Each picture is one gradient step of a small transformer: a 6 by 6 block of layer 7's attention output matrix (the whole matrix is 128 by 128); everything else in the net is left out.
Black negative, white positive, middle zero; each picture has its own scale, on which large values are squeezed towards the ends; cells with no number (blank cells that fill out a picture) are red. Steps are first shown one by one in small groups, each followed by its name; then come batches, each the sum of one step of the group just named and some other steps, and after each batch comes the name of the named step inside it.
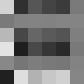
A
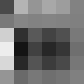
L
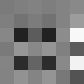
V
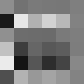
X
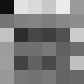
V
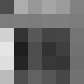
L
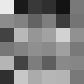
X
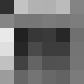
L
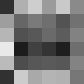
A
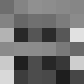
V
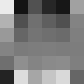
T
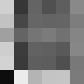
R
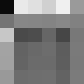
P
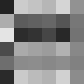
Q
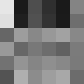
T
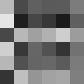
R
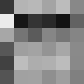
Q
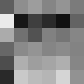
Q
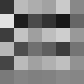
P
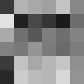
Q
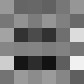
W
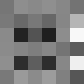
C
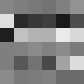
W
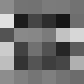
C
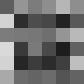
W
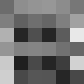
C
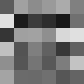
C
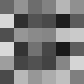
W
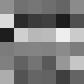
W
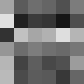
W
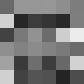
C
